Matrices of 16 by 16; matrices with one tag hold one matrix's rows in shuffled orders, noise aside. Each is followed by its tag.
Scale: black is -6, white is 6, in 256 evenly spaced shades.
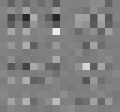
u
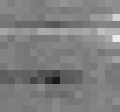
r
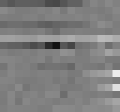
r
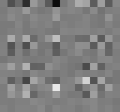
u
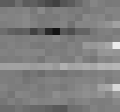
r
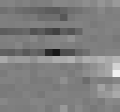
r
